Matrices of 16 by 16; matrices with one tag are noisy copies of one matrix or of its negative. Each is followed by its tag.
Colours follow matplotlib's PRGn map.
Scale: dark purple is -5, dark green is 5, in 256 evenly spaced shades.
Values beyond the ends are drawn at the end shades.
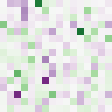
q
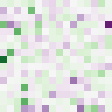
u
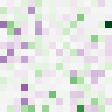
u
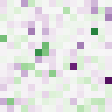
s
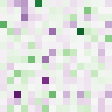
q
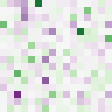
q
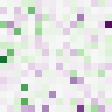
u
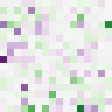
u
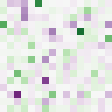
q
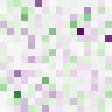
q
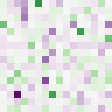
q
